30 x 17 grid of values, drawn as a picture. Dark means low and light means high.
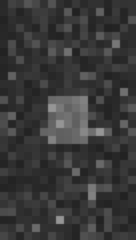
Average level on the scale: 20%. Histogram: skewed, a long tail of high values. Odd patch: higher, in the centre. Ninth with the highest average: centre. Odd rows or columns: none.
